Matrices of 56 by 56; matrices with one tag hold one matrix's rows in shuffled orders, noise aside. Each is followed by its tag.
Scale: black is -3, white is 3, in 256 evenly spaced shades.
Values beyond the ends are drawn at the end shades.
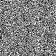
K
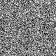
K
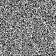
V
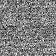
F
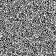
V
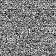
F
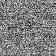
F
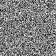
V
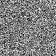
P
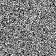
P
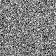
K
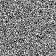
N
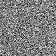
N
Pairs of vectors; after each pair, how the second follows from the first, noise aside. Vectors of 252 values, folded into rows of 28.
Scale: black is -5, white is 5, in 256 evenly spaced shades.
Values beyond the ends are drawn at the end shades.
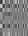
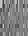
sign-scrambled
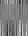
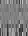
sign-scrambled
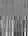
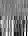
scaled up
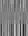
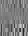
sign-scrambled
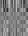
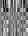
scaled up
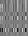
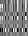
scaled up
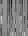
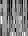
scaled up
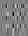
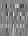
sign-scrambled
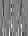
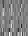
sign-scrambled
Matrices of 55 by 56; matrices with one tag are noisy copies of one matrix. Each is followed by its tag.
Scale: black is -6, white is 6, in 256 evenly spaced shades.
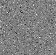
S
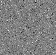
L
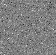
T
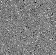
L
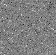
T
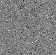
L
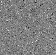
L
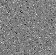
S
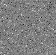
T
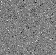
L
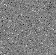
T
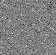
T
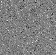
L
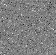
T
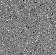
L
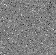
T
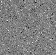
L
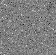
T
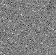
T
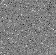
T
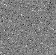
T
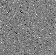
S
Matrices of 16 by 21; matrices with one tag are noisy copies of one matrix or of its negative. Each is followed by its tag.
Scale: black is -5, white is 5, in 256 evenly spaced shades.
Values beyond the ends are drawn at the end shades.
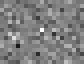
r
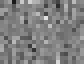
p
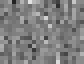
p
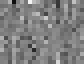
p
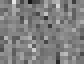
p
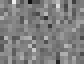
p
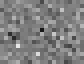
r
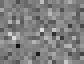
r
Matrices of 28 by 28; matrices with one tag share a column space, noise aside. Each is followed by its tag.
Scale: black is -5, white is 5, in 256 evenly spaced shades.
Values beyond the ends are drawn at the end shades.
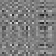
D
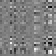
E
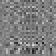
E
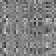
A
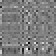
E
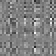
A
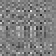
D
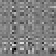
E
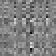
A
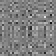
D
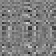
D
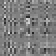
A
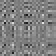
D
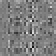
A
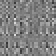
A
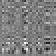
E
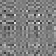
D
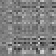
E
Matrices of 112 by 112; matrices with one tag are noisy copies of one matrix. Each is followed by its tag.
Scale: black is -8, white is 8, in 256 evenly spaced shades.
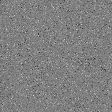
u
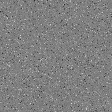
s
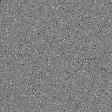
u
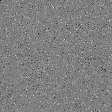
u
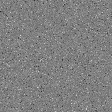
s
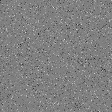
u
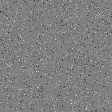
s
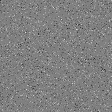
u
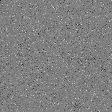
u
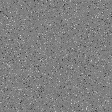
s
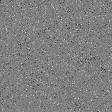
u
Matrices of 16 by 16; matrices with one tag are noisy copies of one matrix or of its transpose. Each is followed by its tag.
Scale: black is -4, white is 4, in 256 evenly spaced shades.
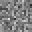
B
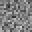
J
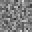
B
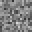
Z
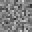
B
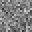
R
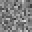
B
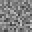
B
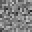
J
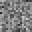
Z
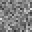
R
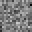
Z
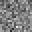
J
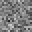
R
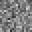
J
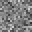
R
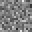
B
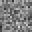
Z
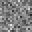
R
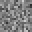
B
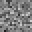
B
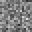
Z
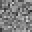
J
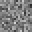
B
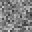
R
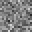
R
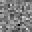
Z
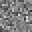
J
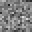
Z
